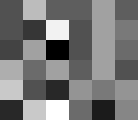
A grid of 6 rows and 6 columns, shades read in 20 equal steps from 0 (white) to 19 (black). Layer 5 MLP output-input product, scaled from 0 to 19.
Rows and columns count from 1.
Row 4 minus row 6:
-10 7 7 1 -10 4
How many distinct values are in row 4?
5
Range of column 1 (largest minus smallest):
12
